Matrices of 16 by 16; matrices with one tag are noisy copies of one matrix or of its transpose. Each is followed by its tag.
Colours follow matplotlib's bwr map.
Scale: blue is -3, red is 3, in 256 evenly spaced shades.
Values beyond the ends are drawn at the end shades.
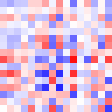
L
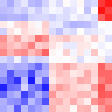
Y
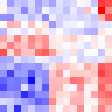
Y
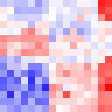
Y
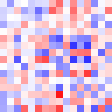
L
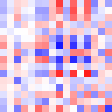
L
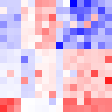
Y
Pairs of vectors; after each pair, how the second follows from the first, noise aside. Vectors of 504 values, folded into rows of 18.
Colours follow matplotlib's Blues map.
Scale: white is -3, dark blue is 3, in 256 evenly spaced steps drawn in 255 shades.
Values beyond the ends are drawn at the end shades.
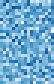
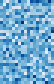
negated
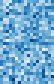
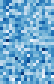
negated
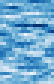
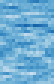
shrunk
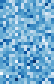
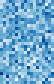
negated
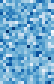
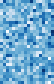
negated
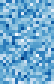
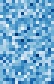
negated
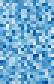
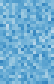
shrunk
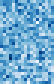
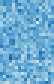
shrunk
